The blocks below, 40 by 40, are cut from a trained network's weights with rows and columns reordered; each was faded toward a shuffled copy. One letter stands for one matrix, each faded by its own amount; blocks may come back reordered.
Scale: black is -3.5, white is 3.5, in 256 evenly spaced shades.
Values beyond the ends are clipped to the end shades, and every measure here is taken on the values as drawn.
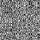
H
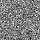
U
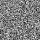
U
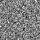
U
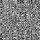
H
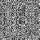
H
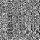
H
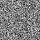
U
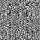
H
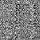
H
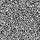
U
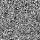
U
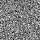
U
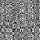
H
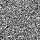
U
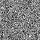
U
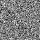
U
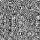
H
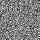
U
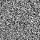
U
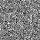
U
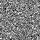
U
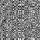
H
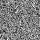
U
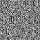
H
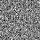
U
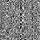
H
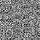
H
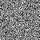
U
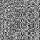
H
